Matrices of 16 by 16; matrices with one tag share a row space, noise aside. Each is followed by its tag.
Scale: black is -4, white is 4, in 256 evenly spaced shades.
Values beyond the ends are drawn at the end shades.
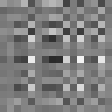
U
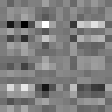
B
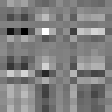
B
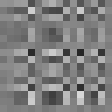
U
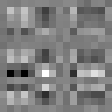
B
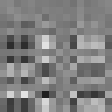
B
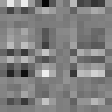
B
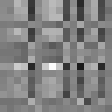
U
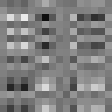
B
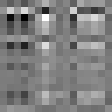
B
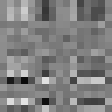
B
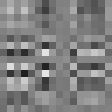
B
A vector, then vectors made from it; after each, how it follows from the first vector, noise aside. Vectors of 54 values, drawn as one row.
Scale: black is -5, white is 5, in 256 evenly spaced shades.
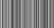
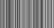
reversed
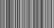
reversed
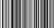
scaled up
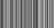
sign-scrambled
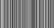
sign-scrambled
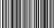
scaled up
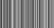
negated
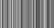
sign-scrambled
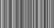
sign-scrambled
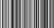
scaled up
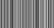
sign-scrambled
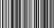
scaled up
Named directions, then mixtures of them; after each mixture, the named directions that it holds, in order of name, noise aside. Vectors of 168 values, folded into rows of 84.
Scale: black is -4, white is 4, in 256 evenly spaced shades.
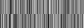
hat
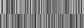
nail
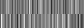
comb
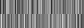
comb, nail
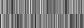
comb, nail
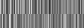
hat, nail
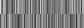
nail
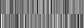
comb, hat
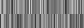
comb, nail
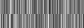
hat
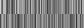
nail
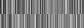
nail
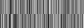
hat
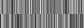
comb, nail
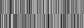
hat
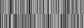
hat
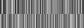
nail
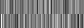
comb, hat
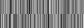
hat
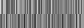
comb, nail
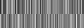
nail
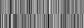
hat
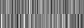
comb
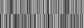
hat, nail
